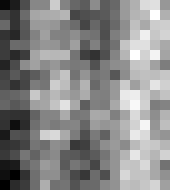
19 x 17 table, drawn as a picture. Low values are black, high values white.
Grain: streaks running down. Odd rows or columns: none. Stripes: upright, repeating 2 times. Slope: up to the right.
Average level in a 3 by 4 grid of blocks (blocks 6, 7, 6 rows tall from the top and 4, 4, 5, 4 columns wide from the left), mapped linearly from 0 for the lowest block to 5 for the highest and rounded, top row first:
1 3 2 5 / 1 3 3 4 / 0 2 2 4
